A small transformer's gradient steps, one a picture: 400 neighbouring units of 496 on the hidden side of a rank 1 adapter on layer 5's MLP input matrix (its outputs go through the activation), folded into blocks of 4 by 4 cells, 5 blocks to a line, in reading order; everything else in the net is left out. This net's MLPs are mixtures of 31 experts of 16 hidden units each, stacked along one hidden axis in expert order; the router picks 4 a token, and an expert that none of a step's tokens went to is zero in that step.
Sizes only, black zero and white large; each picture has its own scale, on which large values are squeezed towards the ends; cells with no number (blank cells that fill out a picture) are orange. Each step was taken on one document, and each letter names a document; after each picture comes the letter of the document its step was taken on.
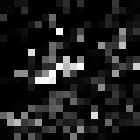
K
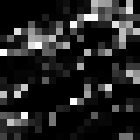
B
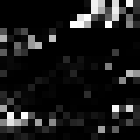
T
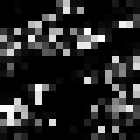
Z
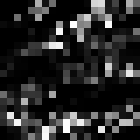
B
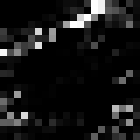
T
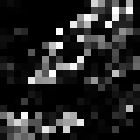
B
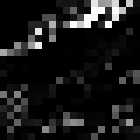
T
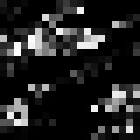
Z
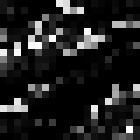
Z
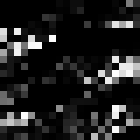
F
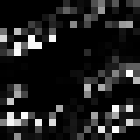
F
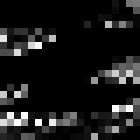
F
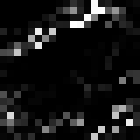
T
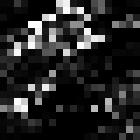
Z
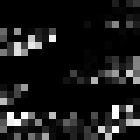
F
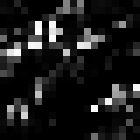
Z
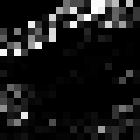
T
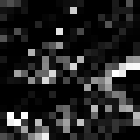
K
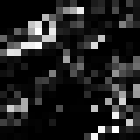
Z
